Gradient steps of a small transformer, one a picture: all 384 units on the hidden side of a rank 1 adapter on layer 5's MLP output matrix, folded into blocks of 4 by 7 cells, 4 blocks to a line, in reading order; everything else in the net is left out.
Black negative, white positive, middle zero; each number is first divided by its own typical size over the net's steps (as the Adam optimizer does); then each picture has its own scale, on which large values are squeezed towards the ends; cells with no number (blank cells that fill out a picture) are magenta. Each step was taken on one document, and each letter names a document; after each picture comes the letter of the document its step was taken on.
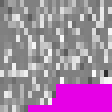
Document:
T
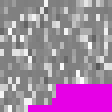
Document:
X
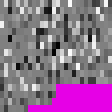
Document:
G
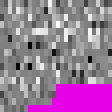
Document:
G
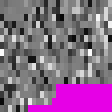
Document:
X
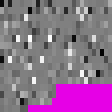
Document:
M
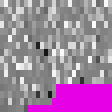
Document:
G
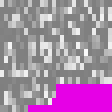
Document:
T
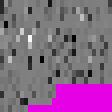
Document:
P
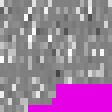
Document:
P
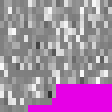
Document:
G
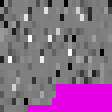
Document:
P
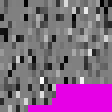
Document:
X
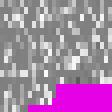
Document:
T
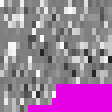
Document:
T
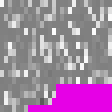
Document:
T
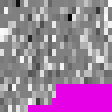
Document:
X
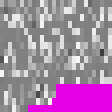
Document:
T
